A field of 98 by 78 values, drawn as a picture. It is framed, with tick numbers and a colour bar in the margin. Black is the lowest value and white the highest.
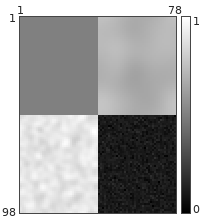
The table splits into 2 rows of 2 panels. Panel 1,1: middling, flat. Panel 1,2: high, smooth, faint in contrast. Panel 2,1: very high, blotchy, faint in contrast. Panel 2,2: very low, fine-grained, faint in contrast.
